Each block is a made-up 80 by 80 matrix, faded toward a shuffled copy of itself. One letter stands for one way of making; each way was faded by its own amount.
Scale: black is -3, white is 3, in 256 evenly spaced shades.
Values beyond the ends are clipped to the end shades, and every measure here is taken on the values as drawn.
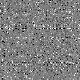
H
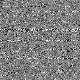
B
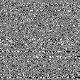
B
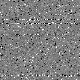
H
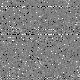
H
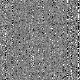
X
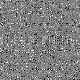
H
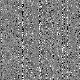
X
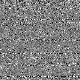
B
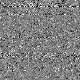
B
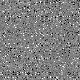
H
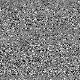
B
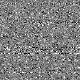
B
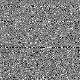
B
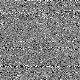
B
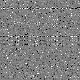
H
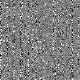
X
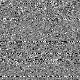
B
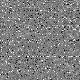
H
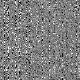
X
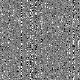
X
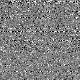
B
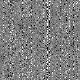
X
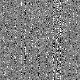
X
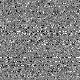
B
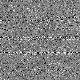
B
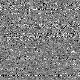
B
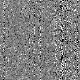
X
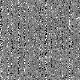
X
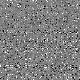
H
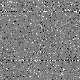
H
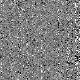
X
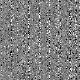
X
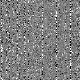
X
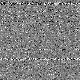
B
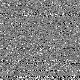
B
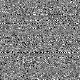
B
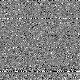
B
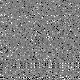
H
